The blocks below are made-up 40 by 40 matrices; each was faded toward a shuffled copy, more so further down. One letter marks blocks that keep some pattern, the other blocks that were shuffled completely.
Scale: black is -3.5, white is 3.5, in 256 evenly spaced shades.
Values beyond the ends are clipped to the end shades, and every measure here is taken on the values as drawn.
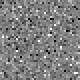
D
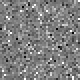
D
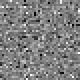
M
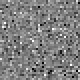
M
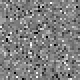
D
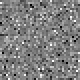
D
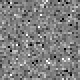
D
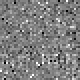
M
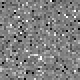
D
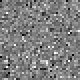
M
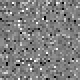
M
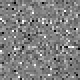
M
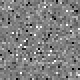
D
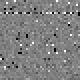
M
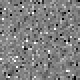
D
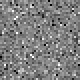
D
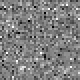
M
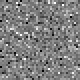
D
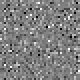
M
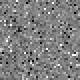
D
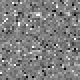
M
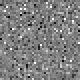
D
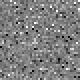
D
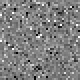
D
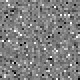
D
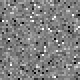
D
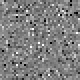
M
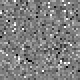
M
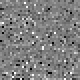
M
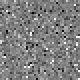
D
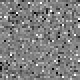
M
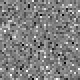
D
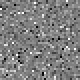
D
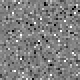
D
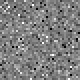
D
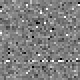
M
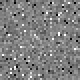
D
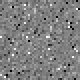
D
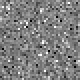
D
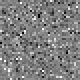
D
